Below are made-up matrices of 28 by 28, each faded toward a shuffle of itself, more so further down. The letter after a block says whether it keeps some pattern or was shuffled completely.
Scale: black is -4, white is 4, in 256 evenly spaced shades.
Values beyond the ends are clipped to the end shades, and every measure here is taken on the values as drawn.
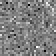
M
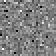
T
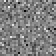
M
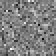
M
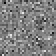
M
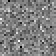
M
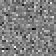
M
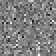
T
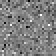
M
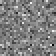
M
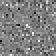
T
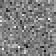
M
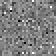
T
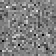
T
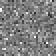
M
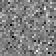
M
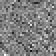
M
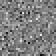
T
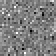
M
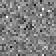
T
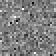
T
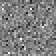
M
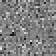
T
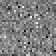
T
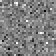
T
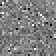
M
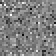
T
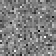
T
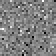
M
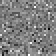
M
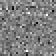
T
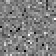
M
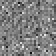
M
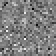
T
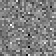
M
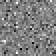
M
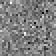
M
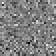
T
